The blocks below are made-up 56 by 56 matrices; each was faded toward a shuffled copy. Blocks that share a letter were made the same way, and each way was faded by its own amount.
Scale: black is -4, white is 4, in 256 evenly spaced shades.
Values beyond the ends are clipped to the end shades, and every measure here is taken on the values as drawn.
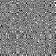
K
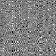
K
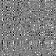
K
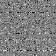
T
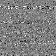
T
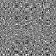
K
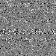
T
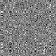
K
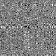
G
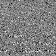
T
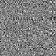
G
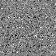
T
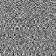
G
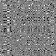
K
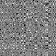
K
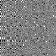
K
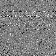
T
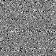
T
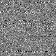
T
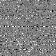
T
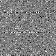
T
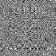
G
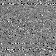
T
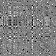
K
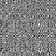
K
